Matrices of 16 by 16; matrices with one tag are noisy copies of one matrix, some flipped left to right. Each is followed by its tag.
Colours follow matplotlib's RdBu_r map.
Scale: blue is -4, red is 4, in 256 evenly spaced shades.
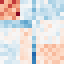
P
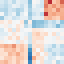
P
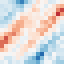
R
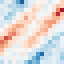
R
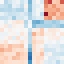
P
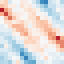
R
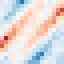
R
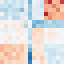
P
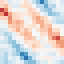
R
